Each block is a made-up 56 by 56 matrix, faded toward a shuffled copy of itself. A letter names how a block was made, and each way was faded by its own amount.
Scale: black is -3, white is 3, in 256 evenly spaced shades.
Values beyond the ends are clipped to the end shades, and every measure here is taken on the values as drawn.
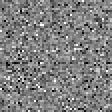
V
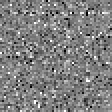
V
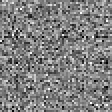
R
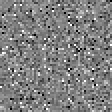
V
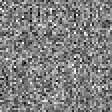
R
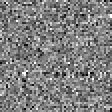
R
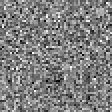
R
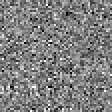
R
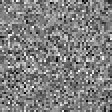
R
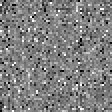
V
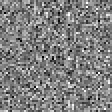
R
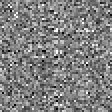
R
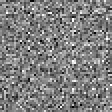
R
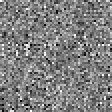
R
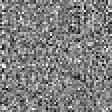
R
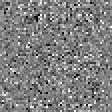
V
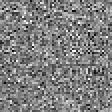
R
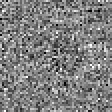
R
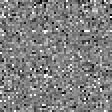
V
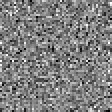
R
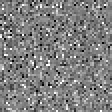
V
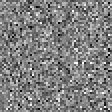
R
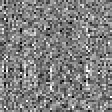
R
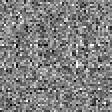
R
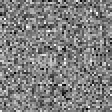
R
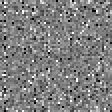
V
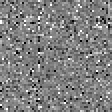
V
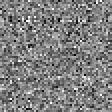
R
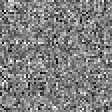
R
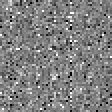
V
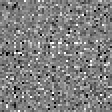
V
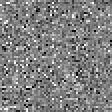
V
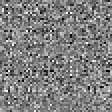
R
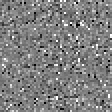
V
